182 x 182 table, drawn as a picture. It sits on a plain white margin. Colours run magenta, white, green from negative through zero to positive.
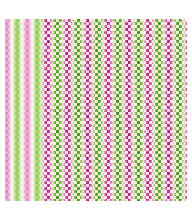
Stripes running up and down repeat 9 times from left to right. The left part is calmer, up to a seam about 20% of the way across. On average the colour sits 50% of the way up the scale. There is no overall slope.
